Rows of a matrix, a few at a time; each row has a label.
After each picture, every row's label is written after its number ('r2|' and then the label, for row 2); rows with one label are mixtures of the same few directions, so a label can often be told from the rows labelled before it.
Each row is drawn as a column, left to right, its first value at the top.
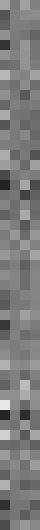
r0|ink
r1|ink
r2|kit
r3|ink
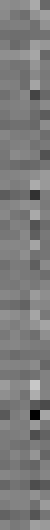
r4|kit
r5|kit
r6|kit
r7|kit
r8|ink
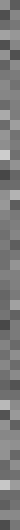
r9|ink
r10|kit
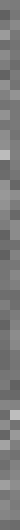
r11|ink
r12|kit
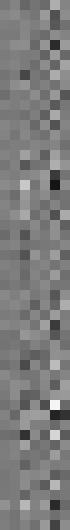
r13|ink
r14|kit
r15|ink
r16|kit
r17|ink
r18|ink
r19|kit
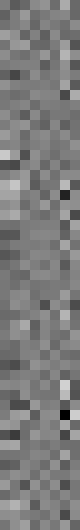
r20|ink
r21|ink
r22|ink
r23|ink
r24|kit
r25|kit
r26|kit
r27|kit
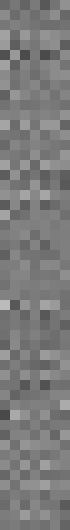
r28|kit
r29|kit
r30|kit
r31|ink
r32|kit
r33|kit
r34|ink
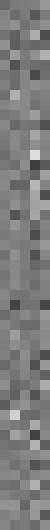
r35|ink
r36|kit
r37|ink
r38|ink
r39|kit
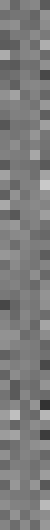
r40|kit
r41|kit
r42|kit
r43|ink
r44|ink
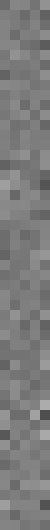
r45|ink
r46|kit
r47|ink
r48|kit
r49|ink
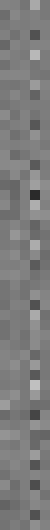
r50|ink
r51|ink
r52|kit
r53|kit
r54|ink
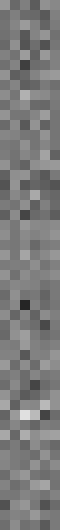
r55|ink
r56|ink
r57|kit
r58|kit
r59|ink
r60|ink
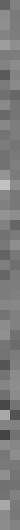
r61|ink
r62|kit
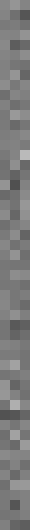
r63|kit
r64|ink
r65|ink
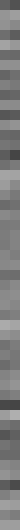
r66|ink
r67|ink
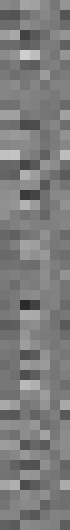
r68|ink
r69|ink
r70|kit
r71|kit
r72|ink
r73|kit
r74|ink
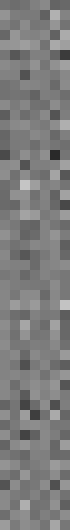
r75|ink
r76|kit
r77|ink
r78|kit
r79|ink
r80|ink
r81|kit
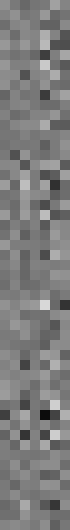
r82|kit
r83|ink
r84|ink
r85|kit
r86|kit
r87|ink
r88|kit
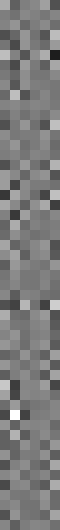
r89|kit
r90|kit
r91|kit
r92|kit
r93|kit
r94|kit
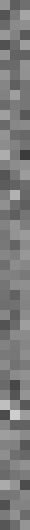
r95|ink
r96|kit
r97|ink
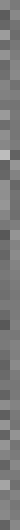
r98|ink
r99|ink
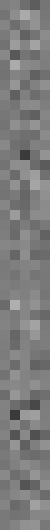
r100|kit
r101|kit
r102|ink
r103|ink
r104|ink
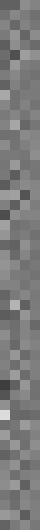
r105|kit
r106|kit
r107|kit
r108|ink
